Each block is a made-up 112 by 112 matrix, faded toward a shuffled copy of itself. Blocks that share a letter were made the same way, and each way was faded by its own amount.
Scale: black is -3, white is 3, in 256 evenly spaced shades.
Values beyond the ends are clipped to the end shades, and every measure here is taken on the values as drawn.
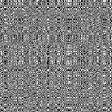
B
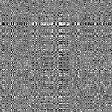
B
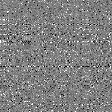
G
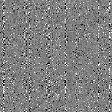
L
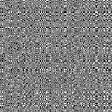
B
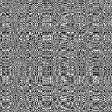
B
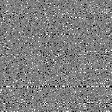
G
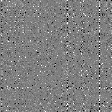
L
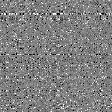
G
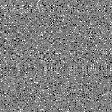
G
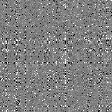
L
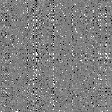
L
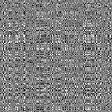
B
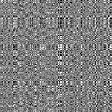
B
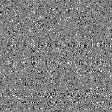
G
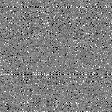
G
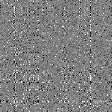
L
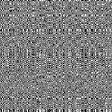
B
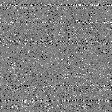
G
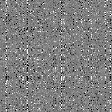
L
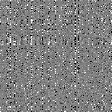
L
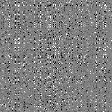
L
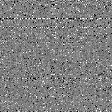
G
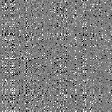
L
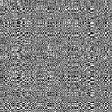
B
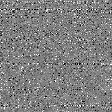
G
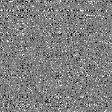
G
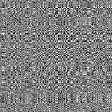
B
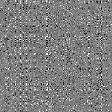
L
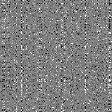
L
